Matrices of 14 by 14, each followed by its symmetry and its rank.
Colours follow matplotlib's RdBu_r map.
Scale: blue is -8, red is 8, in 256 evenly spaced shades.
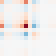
symmetric, rank one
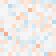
neither, full rank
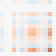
symmetric, rank one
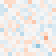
antisymmetric, full rank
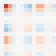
symmetric, rank one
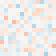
antisymmetric, full rank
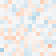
neither, full rank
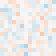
neither, full rank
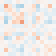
symmetric, rank three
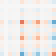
symmetric, rank one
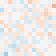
antisymmetric, full rank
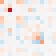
symmetric, rank three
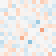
antisymmetric, full rank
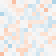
antisymmetric, full rank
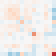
symmetric, rank three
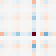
symmetric, rank one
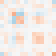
symmetric, rank three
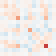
symmetric, rank three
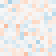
neither, full rank
